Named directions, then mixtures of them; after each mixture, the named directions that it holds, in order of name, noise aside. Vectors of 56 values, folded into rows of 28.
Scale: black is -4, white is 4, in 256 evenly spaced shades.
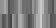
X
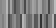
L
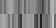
L, X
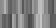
X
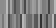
L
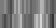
L, X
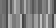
L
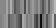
L, X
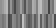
L, X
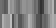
X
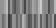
L, X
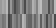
L, X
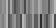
L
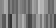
L, X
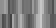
X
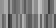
L, X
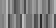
L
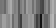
L, X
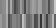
L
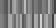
L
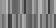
L, X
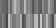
L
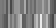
L, X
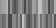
L, X
